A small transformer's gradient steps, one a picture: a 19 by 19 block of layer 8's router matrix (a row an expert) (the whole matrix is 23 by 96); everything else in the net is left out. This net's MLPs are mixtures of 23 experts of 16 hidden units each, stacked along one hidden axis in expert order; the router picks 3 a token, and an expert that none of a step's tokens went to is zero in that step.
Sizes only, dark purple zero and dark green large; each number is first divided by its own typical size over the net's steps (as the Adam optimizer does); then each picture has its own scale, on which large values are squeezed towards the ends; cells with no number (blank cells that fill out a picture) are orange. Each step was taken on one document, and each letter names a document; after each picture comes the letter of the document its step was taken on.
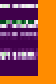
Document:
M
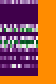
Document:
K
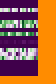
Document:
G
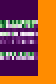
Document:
M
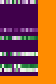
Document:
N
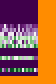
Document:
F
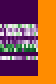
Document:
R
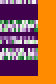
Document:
R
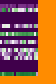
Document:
G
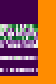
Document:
F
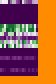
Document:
F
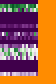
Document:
G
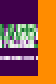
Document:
F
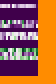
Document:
M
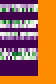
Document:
M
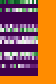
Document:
N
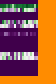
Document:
G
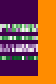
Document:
R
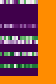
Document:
N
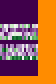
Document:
R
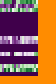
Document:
N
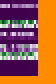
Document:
M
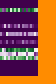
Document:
G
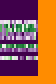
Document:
R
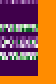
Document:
K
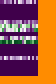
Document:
F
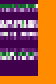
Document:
G
